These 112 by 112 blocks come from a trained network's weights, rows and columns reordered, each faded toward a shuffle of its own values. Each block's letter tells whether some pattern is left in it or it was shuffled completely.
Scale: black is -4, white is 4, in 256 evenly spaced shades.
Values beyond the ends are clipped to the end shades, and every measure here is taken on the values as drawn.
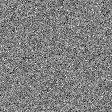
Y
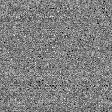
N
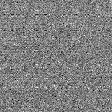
N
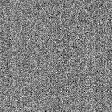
N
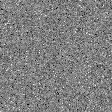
Y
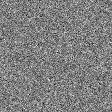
Y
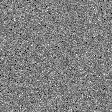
Y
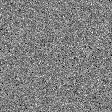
Y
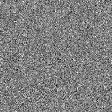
N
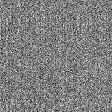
N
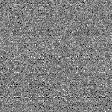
N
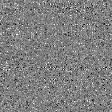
N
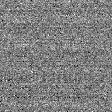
N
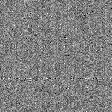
N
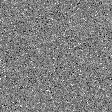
Y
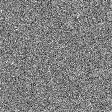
Y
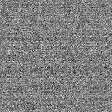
N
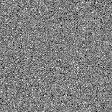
N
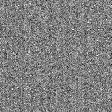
N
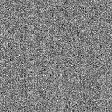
N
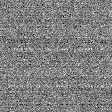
N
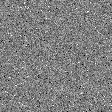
Y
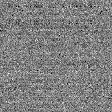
N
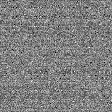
N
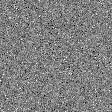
Y
